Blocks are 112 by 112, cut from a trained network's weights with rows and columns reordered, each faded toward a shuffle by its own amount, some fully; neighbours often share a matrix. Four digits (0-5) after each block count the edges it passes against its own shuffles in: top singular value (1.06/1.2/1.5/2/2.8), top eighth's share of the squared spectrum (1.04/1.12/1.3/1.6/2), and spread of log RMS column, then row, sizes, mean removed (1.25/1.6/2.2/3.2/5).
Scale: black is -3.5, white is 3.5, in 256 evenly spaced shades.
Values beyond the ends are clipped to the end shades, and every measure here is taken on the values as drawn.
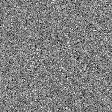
2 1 0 0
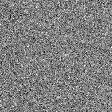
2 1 0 0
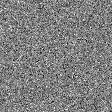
0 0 0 0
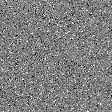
0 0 0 0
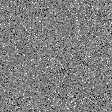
2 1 0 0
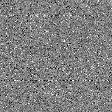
3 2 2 1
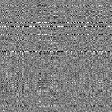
4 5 2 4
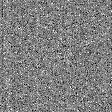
1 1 0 0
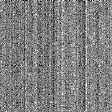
4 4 2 3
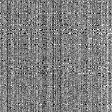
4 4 2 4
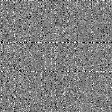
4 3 3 2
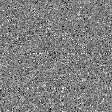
3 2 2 1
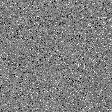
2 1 0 0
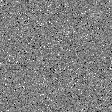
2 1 0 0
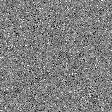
0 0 0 0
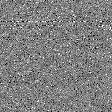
3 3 0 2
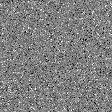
0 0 0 0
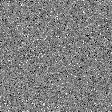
1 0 0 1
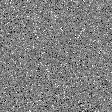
0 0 0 0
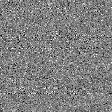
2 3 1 3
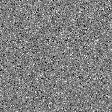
1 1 0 1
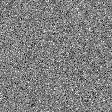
1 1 0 0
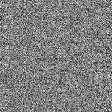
3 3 2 0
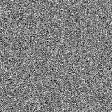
3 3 1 0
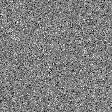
1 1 0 0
